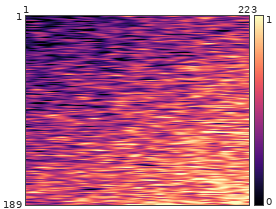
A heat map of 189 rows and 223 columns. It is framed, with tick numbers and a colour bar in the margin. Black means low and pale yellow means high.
Average level on the scale: 50%. Mirror symmetry: none. Slope: up to the bottom right. Ninth with the lowest average: top left.
